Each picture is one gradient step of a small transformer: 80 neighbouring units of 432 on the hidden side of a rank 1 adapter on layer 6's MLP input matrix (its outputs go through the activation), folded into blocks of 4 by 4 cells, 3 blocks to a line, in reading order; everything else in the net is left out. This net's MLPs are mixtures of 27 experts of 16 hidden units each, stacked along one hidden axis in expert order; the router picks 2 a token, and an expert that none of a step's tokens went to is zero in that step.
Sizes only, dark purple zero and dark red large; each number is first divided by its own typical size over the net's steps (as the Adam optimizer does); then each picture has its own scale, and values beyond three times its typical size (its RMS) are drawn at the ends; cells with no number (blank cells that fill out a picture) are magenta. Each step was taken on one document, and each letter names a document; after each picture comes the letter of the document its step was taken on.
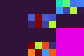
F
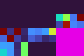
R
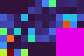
R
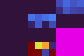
F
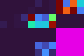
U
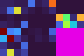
R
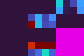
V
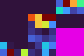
U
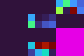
V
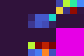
V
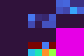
V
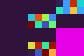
V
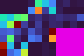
R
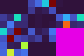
R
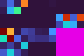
R
